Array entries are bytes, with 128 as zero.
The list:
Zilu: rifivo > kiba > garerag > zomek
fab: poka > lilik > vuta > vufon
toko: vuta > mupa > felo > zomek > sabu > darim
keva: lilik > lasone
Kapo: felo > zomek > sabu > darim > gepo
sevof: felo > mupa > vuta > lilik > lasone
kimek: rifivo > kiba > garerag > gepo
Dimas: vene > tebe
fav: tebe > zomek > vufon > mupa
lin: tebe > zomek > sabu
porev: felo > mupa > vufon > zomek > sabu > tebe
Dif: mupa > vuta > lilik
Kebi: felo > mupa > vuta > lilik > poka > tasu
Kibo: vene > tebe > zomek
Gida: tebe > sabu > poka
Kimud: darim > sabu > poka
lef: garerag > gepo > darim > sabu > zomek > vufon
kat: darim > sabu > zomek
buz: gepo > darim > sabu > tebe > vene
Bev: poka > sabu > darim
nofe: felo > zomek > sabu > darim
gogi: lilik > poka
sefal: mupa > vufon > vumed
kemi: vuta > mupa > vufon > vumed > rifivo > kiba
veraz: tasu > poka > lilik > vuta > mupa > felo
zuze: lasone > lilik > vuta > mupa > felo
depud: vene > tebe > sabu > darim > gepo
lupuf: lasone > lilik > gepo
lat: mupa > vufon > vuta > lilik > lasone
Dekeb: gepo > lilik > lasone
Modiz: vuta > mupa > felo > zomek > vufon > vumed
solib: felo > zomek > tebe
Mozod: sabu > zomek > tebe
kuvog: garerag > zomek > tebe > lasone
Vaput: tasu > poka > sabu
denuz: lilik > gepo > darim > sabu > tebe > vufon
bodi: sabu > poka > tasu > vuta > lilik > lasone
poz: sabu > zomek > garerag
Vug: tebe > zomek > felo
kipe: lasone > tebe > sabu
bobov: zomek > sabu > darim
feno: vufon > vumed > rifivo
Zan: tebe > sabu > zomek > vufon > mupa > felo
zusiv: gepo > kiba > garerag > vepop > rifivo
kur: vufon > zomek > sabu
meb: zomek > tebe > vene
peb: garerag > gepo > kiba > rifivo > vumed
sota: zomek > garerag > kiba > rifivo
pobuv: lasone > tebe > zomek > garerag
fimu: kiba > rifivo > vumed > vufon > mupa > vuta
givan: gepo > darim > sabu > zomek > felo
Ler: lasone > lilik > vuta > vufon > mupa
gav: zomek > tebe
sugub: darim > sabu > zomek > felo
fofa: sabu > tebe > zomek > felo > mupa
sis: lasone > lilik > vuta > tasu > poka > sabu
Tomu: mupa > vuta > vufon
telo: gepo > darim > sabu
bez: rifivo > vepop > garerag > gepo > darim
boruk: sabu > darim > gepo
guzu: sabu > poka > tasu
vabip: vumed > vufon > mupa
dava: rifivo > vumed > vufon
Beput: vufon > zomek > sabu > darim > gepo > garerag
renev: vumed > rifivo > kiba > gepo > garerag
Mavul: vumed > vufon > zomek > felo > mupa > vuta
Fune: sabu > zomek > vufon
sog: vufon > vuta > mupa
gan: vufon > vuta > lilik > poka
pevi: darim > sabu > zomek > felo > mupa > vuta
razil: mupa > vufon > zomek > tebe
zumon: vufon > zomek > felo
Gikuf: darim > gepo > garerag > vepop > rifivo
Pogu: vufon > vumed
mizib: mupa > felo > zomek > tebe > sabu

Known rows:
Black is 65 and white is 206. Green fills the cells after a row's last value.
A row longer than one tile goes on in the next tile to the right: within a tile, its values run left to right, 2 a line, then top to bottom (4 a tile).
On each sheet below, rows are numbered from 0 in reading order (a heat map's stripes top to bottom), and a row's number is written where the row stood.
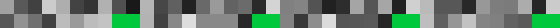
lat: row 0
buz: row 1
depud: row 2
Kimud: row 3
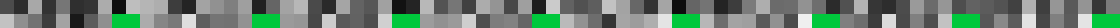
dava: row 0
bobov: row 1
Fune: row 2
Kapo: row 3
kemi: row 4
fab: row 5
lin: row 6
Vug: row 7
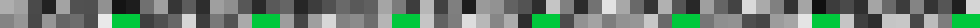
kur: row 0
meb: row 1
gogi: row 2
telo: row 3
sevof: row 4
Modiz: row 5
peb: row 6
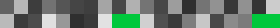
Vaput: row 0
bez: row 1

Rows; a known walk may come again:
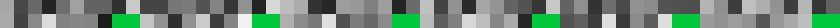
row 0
buz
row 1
Zilu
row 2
bobov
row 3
telo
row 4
gav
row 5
toko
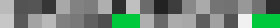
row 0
Kimud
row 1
fab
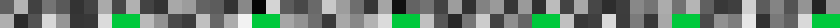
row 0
Vaput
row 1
fimu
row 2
kemi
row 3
bez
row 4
Gida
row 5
solib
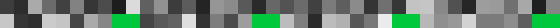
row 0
peb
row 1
meb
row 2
sota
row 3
kat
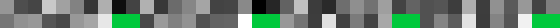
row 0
Modiz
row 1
zumon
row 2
Mozod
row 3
Vug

